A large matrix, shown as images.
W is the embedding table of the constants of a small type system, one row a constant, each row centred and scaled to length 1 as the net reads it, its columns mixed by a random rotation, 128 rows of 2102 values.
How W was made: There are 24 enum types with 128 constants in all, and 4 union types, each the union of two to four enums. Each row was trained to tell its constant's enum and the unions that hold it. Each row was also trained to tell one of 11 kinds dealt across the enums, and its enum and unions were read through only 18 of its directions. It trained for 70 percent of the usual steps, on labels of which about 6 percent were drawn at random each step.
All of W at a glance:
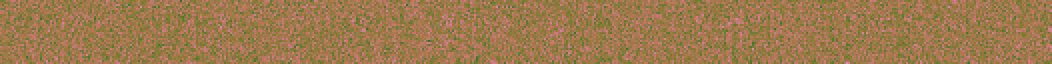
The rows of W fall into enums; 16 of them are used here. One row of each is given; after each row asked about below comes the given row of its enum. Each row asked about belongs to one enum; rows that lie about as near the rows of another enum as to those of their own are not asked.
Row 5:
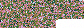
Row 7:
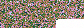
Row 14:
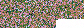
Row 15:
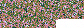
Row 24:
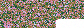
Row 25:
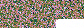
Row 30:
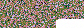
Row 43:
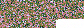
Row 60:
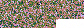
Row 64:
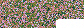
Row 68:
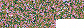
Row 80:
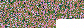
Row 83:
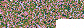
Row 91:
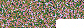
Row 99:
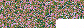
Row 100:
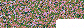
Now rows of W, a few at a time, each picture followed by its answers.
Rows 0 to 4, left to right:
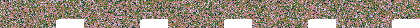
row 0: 100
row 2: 91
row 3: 25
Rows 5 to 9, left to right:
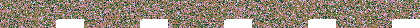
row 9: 24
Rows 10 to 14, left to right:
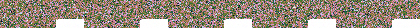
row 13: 7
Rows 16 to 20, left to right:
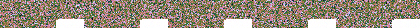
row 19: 25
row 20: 68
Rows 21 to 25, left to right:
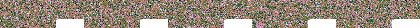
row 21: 15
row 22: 30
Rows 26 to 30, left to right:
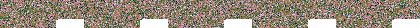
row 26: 68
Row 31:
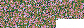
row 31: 14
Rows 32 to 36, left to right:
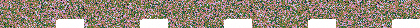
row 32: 100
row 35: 68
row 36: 80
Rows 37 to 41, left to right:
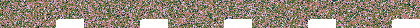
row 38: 7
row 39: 80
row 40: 68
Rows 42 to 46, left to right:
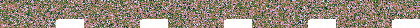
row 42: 80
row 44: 24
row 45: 14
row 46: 7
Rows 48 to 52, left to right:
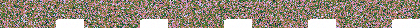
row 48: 24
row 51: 43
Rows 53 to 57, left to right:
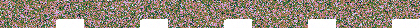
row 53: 100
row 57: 80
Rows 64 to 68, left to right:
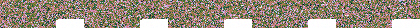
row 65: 5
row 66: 14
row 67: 30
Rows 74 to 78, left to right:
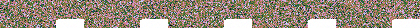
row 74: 15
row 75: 100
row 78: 15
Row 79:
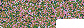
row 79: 91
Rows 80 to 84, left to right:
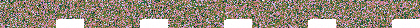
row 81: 24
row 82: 68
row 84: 25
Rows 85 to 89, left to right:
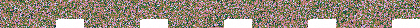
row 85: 14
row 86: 14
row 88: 43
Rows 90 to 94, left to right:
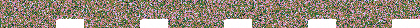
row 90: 14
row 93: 15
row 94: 15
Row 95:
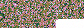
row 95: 25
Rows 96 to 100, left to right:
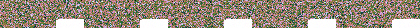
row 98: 99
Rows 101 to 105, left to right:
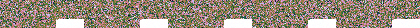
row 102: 100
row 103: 80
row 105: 15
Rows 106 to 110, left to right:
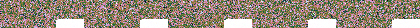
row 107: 25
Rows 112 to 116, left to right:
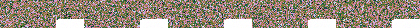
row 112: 25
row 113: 60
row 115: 24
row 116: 80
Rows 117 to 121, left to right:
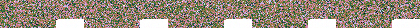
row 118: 5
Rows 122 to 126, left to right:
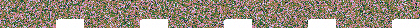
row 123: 100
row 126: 68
